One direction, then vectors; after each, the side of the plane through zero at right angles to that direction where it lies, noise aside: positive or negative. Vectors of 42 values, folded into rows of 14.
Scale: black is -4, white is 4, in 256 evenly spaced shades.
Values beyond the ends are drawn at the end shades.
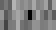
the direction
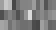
negative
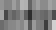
positive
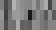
positive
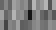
positive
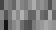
positive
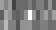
negative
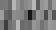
positive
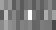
negative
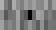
positive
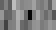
positive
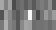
negative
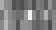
negative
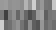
positive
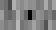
positive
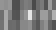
negative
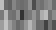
negative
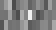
negative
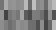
positive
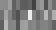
negative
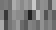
positive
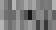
positive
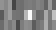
negative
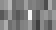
negative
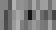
positive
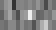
negative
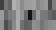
positive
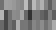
positive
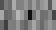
positive
